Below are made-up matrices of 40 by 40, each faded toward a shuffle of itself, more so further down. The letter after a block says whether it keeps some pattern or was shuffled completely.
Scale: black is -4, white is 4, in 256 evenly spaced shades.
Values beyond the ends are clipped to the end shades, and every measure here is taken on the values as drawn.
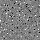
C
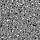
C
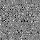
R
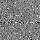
R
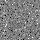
C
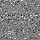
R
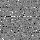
R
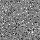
C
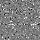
R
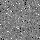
C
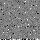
R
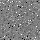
C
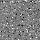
R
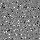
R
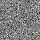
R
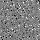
C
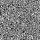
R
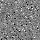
C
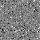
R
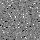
C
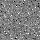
C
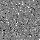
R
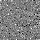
C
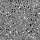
C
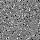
C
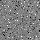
C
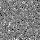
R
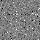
R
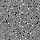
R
